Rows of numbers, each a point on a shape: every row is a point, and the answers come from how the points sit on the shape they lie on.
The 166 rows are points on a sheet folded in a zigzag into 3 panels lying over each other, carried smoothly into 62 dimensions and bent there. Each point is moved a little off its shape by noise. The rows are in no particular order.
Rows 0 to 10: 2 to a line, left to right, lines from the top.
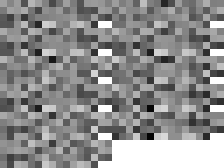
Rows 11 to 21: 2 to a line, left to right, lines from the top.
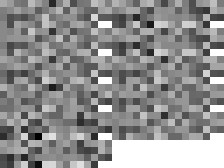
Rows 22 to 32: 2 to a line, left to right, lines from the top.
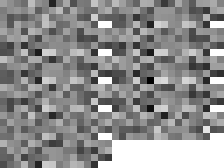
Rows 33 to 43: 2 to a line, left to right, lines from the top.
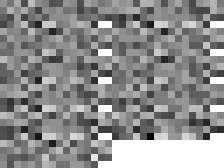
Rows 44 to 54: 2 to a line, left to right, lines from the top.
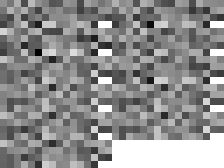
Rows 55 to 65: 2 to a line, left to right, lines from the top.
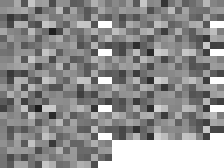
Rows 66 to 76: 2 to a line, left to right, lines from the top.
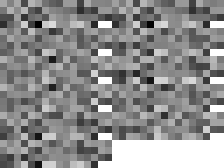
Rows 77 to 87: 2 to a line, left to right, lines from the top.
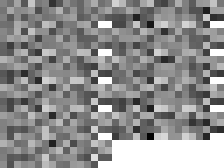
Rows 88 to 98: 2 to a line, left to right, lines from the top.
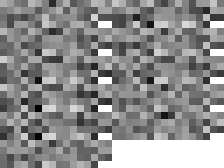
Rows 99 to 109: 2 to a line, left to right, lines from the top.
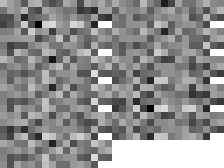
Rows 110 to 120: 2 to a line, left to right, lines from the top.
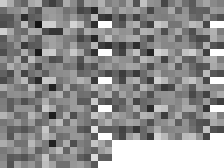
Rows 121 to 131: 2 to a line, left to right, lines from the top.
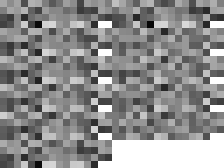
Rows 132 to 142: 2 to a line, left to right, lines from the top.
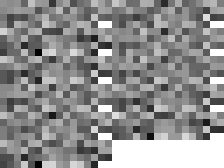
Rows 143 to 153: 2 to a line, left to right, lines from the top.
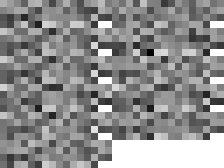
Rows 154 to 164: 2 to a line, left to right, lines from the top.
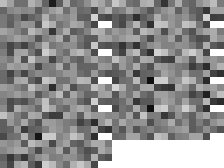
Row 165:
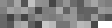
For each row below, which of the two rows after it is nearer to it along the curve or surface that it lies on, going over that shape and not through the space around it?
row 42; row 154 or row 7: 7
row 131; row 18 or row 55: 18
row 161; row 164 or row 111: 111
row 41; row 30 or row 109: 109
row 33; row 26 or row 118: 26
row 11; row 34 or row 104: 34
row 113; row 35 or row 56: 56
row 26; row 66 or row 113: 66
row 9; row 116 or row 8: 116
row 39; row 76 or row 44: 76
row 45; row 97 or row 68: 68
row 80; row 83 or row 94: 94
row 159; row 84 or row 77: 77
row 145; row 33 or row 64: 64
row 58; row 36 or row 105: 105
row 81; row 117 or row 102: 102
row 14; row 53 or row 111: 53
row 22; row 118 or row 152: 118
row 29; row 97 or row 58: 97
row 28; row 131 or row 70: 70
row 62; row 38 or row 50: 50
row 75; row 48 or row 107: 107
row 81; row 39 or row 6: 39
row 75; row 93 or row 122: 122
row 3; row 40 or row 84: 40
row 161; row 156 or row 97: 97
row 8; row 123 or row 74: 123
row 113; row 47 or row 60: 60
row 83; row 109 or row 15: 15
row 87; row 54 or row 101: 101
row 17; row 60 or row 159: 159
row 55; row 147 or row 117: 147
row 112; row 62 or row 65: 62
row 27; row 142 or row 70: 142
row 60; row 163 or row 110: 110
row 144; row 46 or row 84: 46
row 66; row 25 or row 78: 25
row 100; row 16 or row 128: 128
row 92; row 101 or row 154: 154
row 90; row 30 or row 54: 30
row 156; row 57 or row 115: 115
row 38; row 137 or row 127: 137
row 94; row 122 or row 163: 122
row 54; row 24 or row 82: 24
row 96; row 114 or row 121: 114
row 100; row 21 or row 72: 72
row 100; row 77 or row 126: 77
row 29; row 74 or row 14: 74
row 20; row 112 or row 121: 121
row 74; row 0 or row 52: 0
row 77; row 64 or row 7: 7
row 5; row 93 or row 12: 93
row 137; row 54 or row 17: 54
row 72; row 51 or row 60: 60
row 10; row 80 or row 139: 139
